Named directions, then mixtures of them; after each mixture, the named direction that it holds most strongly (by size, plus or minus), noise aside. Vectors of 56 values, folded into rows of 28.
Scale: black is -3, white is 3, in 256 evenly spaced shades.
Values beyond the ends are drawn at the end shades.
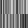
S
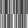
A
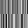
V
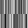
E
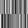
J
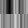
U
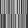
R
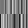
V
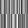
R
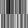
U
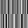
V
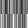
A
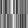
A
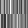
J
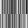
S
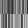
V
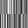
V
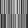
R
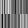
S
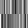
J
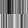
U
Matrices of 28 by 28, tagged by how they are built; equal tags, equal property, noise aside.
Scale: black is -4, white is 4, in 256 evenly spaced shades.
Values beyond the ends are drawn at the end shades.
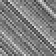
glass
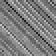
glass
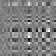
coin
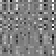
coin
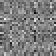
coin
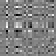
coin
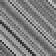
glass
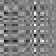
coin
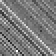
glass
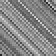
glass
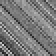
glass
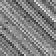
glass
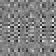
coin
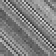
glass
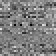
coin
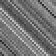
glass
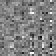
coin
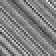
glass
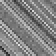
glass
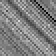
glass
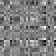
coin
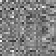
coin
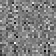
coin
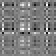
coin
